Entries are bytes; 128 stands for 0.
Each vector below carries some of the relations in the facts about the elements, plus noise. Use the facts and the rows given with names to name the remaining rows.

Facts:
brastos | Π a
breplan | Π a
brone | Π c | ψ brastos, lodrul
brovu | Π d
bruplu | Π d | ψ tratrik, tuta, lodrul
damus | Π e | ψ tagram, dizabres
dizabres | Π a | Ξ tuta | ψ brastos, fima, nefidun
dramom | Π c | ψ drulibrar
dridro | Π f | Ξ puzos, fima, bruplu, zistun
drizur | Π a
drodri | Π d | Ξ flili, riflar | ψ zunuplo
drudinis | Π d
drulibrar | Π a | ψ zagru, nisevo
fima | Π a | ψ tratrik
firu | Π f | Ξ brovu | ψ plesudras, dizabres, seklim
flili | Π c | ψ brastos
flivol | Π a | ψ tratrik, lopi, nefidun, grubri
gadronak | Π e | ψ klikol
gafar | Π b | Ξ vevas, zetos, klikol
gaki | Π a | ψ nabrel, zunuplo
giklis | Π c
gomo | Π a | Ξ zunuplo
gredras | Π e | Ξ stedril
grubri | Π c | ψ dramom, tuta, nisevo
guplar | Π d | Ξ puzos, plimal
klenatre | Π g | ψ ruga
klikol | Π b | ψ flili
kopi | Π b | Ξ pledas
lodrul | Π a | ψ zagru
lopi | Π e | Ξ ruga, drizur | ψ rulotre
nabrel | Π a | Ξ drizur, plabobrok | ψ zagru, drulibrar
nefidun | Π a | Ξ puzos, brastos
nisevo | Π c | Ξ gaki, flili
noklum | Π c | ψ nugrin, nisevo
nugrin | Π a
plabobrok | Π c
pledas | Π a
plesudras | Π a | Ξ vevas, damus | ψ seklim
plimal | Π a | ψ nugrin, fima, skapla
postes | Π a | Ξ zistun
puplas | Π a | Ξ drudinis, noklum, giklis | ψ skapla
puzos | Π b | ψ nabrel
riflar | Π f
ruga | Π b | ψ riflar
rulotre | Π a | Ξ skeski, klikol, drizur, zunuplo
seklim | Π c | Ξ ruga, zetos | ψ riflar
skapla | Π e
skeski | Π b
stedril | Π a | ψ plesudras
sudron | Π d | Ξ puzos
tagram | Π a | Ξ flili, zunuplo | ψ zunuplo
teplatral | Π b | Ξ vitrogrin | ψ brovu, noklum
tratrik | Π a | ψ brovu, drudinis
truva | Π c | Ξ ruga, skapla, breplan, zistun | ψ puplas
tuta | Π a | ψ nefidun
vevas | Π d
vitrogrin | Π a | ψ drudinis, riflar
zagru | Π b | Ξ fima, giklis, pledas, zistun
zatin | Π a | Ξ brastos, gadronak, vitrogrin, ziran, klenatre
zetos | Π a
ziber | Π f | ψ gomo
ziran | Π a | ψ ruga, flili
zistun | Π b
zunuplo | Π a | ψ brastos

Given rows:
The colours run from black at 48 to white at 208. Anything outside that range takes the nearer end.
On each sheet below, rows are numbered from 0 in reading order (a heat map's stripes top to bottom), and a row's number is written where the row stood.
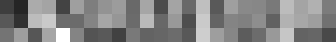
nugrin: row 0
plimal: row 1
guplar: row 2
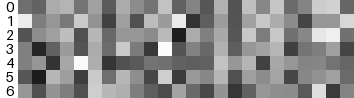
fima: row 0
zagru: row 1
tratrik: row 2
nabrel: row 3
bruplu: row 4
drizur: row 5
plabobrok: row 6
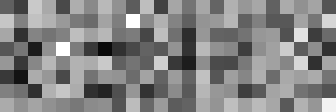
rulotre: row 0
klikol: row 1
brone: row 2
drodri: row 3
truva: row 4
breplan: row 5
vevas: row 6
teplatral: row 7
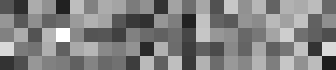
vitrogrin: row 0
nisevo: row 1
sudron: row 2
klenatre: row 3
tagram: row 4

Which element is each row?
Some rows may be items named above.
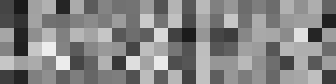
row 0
zetos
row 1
zunuplo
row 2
truva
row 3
puplas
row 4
puzos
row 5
gaki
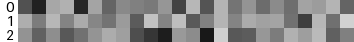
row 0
zetos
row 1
skeski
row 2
nisevo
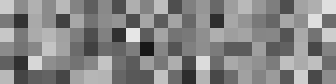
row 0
kopi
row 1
pledas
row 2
gafar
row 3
damus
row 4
nefidun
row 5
dramom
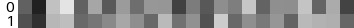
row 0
plesudras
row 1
plimal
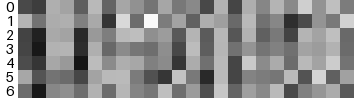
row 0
postes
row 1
ruga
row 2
ziran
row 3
zetos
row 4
vitrogrin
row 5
grubri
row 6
lodrul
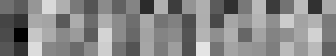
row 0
skapla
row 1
postes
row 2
dizabres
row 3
nefidun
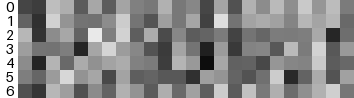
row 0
postes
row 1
nefidun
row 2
seklim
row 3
noklum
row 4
flili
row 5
lopi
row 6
flivol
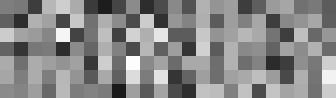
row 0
vevas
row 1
drizur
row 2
puzos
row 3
drulibrar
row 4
ruga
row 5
zistun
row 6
dridro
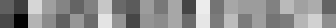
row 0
nefidun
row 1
tuta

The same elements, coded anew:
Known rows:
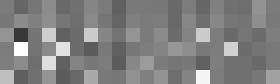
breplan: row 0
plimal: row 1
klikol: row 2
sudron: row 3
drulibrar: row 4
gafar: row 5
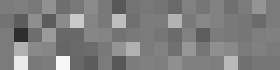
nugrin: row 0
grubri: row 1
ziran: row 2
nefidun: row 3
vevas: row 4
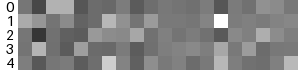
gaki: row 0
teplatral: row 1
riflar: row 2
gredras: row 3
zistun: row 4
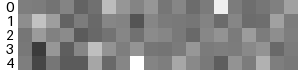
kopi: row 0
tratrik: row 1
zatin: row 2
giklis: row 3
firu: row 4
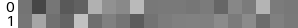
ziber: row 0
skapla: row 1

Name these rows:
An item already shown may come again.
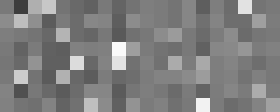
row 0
zunuplo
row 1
tratrik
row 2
damus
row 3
dridro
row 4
nisevo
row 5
lopi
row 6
vitrogrin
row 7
kopi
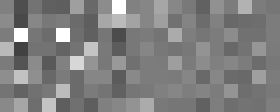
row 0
firu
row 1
dizabres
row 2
bruplu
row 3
ruga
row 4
noklum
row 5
tratrik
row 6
gadronak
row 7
nabrel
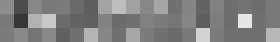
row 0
dizabres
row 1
zunuplo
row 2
zagru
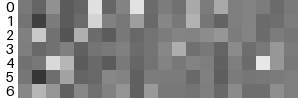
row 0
nisevo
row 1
dramom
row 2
lopi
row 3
stedril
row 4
tagram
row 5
ziran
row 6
fima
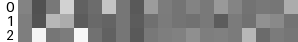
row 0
puzos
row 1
gaki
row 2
vevas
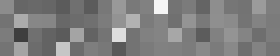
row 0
plesudras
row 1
nefidun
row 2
seklim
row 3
skapla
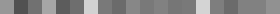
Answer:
skeski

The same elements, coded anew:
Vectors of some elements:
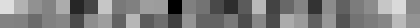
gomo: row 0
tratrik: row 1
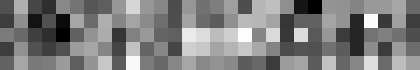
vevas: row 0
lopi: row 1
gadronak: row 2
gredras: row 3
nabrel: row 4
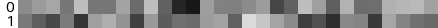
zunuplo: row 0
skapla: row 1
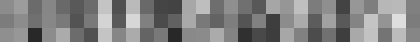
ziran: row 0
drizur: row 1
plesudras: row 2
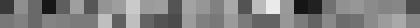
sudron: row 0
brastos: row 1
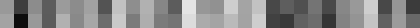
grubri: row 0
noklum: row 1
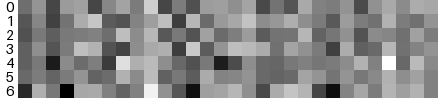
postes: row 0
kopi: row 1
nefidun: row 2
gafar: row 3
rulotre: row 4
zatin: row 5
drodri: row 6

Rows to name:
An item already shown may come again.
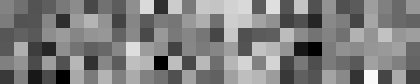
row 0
klikol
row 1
skapla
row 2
puplas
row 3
vevas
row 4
ruga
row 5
lopi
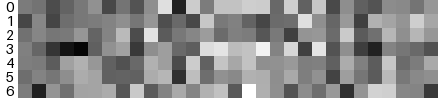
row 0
klikol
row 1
dizabres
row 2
drulibrar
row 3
gadronak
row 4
zistun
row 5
skeski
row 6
truva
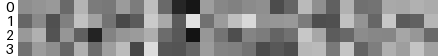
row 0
zunuplo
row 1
zagru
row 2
vitrogrin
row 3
gaki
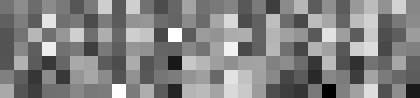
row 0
drizur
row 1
dridro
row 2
puzos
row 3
dridro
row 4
damus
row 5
skapla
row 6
seklim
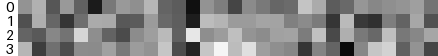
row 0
vitrogrin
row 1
damus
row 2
teplatral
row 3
flili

